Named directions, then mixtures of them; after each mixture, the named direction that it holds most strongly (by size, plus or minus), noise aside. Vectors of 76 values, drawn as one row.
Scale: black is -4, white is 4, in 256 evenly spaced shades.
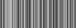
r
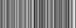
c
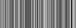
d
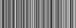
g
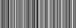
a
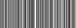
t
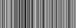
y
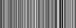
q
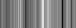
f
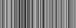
y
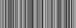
d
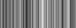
f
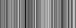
f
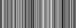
g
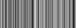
c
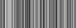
r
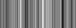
f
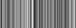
c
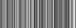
c
